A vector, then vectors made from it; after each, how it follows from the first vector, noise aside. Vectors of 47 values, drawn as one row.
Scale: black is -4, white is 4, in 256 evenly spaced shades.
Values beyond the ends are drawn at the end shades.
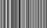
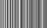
sign-scrambled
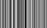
wrapped around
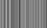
shrunk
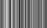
sign-scrambled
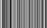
wrapped around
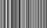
copied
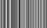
copied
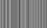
shrunk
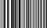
scaled up
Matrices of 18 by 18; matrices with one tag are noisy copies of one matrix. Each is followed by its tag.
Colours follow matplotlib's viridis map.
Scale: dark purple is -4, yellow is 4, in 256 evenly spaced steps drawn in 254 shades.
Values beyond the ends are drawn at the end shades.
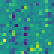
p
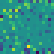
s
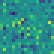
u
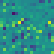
u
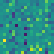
p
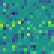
u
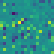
u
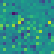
u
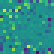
s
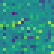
u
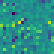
u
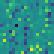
p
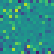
s
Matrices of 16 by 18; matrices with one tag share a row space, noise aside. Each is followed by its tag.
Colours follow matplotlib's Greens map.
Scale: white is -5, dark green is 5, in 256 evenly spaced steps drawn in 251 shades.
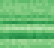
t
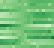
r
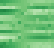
r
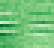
r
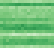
t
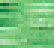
r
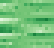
r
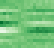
r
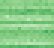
t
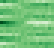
r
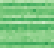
t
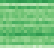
t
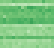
t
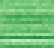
t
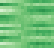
r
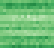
t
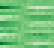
r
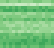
t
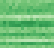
t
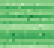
t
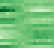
r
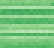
t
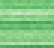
t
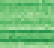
t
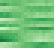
r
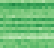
t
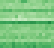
t
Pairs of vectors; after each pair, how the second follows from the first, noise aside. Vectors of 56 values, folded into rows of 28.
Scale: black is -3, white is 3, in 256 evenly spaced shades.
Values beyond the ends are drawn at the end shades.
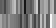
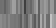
shrunk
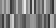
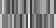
shuffled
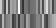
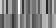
sign-scrambled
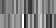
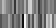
negated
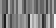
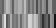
sign-scrambled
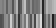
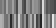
negated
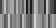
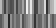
negated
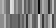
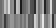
shuffled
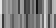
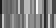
negated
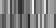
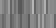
shrunk
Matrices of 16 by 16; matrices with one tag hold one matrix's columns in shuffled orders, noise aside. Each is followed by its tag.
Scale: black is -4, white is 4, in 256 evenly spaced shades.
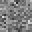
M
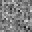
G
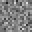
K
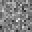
G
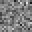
K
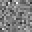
K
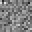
K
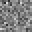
K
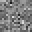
M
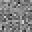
M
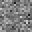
M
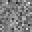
K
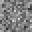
G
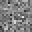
M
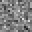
G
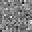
M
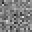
M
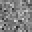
G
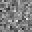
G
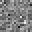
M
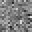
M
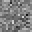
M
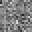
M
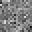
M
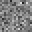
K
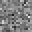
M
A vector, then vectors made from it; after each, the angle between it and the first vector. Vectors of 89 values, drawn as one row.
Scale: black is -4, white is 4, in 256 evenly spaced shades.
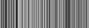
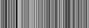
nearly parallel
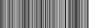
orthogonal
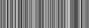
partly opposed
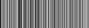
partly opposed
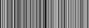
partly opposed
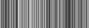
nearly parallel
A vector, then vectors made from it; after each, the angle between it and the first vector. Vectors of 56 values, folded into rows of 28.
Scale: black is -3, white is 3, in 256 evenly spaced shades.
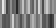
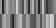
nearly opposite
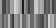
partly opposed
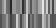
orthogonal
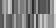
orthogonal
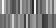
partly aligned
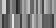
nearly parallel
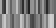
nearly opposite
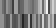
orthogonal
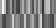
nearly parallel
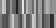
nearly parallel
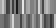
nearly parallel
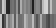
partly aligned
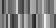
partly opposed
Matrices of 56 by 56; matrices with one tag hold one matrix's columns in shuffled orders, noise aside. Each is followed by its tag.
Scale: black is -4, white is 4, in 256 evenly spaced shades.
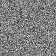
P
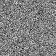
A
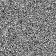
P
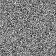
A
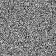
P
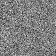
A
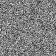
A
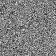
A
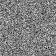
A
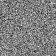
A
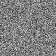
P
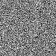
P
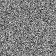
P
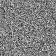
P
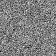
A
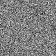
A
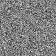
P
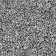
P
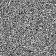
A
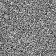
A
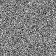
A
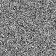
P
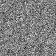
A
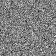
P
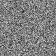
P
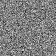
P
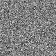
P
